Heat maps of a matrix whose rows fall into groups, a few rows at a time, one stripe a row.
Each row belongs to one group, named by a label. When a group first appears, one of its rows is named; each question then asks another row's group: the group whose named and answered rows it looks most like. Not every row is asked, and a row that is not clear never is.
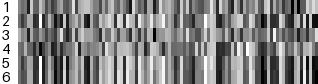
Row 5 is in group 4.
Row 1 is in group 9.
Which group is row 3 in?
9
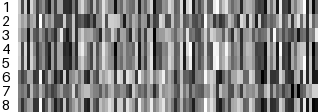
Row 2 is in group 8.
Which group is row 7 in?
9
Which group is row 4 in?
9
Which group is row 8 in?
4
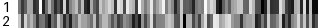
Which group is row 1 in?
4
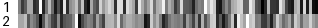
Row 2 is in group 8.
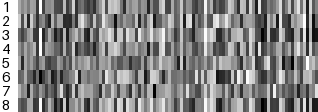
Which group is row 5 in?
9
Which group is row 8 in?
4
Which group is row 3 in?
4
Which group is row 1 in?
8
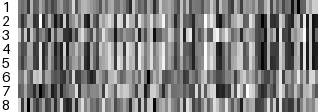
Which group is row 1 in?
9
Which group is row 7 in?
4
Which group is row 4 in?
4
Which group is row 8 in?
9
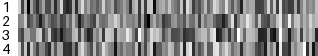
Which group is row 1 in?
9
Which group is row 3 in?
4
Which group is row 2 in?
8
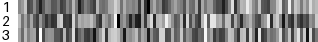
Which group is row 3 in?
8
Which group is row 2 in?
9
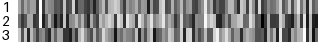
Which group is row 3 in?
9
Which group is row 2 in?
4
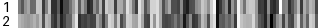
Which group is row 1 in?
4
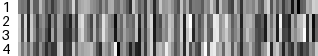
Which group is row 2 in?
9
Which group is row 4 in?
9
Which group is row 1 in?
9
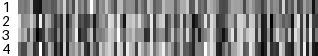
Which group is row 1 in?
4
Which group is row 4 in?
4
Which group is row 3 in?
8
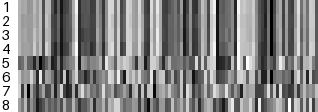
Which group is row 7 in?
9
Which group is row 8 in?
8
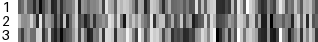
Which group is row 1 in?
4
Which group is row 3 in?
4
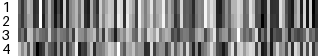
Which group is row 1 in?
4
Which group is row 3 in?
4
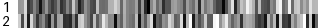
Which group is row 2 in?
9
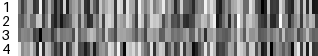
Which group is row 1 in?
4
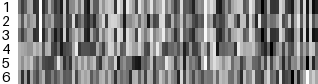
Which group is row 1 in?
4
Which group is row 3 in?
4
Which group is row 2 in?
8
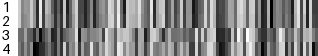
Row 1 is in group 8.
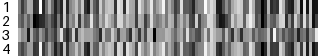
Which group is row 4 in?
4
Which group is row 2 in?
4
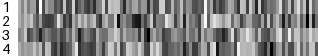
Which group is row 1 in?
8
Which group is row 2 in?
9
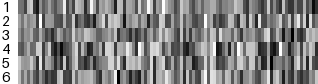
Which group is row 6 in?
9
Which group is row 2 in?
8
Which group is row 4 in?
4
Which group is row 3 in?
9
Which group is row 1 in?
4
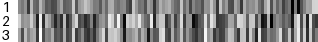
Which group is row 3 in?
8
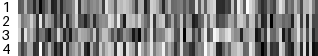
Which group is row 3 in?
9
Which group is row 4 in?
4
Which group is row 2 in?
8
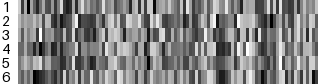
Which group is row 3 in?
8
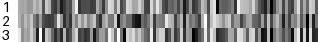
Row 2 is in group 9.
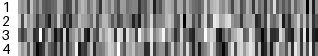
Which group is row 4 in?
8
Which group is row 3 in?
4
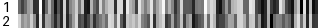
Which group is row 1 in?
4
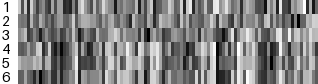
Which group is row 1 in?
9
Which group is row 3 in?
8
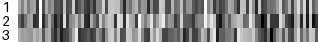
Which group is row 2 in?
4
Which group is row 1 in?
8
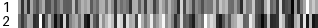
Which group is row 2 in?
4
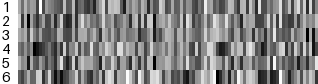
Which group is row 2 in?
9
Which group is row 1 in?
8
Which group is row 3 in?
9
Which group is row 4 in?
4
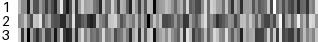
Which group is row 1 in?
9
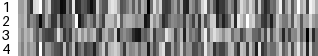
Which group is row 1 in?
8
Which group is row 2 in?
8
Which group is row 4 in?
8
